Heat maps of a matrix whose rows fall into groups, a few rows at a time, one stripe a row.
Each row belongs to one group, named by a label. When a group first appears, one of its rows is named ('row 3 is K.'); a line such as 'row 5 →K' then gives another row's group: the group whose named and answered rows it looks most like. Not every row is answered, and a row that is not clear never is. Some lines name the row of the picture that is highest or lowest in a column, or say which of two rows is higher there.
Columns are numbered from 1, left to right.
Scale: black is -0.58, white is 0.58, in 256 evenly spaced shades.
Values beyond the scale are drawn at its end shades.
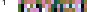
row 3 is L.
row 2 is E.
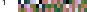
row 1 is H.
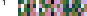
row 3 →H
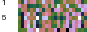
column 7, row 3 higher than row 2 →Yes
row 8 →H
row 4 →E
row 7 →E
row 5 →L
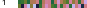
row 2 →E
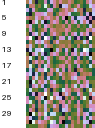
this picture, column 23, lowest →5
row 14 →E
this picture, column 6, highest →13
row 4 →H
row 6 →E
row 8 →H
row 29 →L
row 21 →L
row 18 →H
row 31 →L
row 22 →E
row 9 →E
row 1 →H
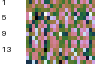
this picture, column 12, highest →9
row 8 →E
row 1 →E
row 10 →L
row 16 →L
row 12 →E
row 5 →H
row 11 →E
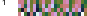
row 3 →E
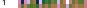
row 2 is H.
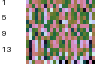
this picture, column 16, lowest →8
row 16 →H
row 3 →H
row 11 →E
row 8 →H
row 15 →E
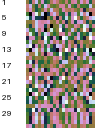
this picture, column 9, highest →8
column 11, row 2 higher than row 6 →No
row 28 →L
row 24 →E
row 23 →H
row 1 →E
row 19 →H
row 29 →E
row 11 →H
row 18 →E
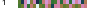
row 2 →L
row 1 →E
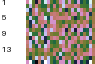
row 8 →H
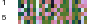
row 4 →L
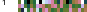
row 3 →L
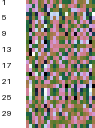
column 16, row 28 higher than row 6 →No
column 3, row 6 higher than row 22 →Yes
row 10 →E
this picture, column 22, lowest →11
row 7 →L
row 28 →H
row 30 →E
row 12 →H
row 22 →H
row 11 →E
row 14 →L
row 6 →E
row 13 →E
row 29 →L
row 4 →L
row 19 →E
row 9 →H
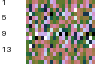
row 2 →E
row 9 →H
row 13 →H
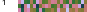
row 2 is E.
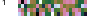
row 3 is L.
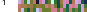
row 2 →H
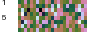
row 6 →L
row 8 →L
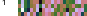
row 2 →H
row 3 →H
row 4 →E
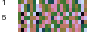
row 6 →E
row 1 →L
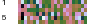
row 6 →L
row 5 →L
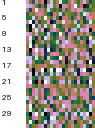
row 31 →H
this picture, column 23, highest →11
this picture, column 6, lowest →21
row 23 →E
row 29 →E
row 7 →L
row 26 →H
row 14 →E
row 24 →E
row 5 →L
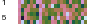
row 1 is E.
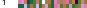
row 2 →L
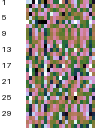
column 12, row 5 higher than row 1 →No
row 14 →E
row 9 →E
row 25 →H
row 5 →H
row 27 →E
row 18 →H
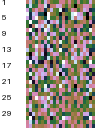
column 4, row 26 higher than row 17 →Yes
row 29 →L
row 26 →H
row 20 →E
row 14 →E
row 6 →H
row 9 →L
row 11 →H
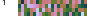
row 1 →E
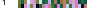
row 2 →E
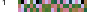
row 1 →E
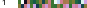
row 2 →E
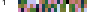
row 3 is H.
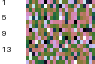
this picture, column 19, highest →11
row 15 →H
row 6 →H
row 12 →L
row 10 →H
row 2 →L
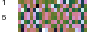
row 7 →E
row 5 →E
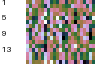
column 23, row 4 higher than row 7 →Yes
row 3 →H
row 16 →H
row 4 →H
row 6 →H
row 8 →E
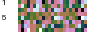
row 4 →H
